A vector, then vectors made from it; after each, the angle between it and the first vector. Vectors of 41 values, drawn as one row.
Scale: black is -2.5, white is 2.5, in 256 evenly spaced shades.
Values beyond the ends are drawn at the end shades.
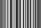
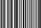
partly aligned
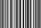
nearly parallel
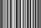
nearly parallel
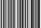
orthogonal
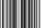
partly opposed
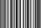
nearly parallel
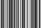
orthogonal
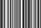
partly aligned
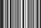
partly aligned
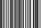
partly aligned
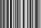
partly aligned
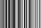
partly opposed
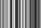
partly aligned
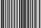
orthogonal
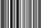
partly aligned
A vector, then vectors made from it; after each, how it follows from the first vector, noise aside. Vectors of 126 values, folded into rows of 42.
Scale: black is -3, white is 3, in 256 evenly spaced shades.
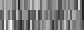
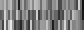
copied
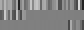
partly zeroed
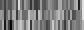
negated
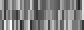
sign-scrambled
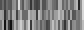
negated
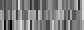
negated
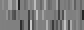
partly zeroed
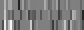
partly zeroed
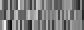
sign-scrambled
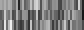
copied
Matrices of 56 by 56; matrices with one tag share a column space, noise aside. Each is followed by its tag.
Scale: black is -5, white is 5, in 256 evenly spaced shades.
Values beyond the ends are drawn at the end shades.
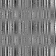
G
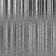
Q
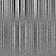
Q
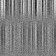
Q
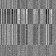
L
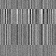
L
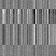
L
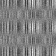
G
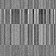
L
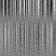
Q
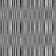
G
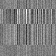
L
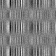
G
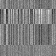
L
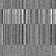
L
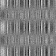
G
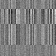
L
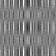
G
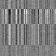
L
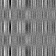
G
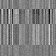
L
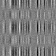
G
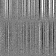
Q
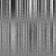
Q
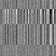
L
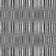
G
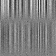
Q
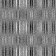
G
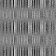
G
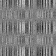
G
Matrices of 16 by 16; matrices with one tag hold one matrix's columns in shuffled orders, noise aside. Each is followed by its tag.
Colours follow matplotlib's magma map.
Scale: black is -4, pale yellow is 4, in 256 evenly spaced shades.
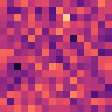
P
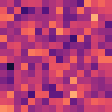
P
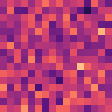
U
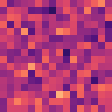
U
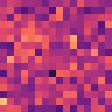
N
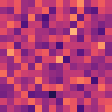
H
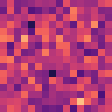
N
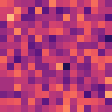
P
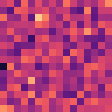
P
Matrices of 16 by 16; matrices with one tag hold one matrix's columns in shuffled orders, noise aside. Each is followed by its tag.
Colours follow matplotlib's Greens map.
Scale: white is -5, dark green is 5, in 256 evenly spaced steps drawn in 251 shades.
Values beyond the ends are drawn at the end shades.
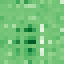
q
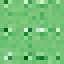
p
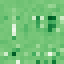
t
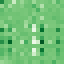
q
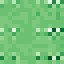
p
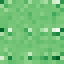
p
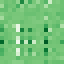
q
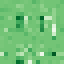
t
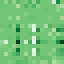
q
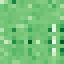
q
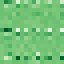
p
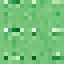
p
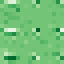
p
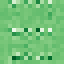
p
